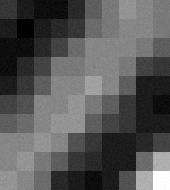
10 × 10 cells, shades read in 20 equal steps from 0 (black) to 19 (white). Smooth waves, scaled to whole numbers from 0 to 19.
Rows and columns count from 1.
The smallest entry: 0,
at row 2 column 2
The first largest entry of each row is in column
8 8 6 6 6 5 4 3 10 10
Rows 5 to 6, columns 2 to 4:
4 7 10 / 6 10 10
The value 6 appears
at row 6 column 2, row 8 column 5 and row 10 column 8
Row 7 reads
7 8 10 11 11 7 5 4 2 2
